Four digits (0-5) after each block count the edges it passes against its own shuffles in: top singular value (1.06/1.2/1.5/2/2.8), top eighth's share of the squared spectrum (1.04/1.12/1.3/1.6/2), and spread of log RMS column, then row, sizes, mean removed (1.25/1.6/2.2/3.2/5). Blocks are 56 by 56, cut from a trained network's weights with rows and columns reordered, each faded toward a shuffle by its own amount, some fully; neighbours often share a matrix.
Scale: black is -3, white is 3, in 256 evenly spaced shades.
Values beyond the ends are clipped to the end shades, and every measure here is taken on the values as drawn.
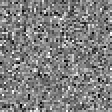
1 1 0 0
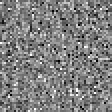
2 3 1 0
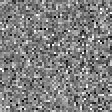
2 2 0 0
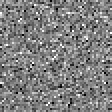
0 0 0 0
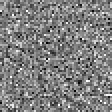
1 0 0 0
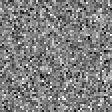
0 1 0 0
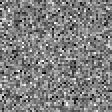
0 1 0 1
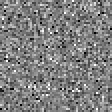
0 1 0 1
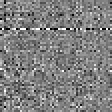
3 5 2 3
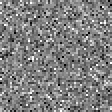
0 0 0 0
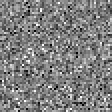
2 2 1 0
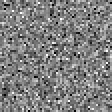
1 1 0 0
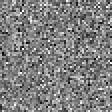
3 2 1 0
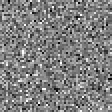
0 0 0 0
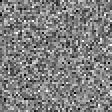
1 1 0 0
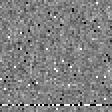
3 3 0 1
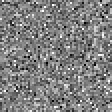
1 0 0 0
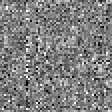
3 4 2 1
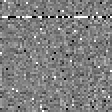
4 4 0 1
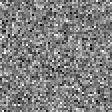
1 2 0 0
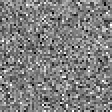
2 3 1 1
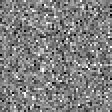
0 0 0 0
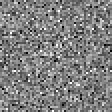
0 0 0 0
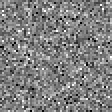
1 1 0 0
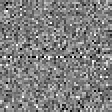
3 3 1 2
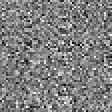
3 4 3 1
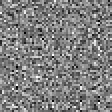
3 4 2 1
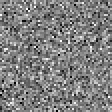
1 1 0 0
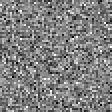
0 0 0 0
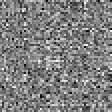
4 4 2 2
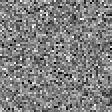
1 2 0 0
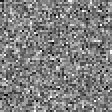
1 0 1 0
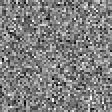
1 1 0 0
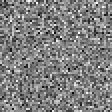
2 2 0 0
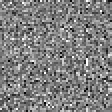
2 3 1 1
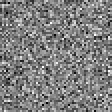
3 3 1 0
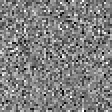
2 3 1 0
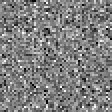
3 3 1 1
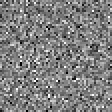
2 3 1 2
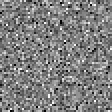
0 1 0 0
